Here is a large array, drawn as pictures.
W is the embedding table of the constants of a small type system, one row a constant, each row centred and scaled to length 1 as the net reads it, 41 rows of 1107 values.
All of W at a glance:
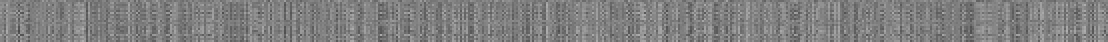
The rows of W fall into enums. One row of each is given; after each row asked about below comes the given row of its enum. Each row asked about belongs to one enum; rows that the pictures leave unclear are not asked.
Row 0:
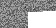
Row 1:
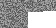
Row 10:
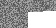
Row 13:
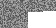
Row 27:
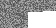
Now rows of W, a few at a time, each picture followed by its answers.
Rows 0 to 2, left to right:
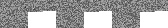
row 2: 27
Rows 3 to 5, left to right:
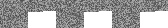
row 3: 13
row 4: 27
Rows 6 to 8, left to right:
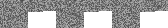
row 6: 13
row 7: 27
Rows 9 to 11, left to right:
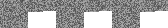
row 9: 13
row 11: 10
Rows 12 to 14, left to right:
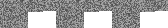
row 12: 13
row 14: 10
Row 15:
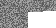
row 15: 10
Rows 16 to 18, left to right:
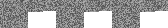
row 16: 13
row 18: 10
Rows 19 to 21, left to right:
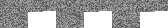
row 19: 10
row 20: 27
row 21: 0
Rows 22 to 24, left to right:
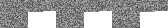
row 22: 1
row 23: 10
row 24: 0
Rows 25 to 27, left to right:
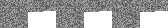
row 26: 10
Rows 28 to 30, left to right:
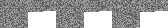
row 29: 10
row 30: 27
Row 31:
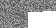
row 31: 27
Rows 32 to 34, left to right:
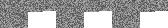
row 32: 27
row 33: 10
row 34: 13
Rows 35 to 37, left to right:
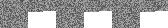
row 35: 13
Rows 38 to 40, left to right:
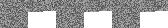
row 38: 1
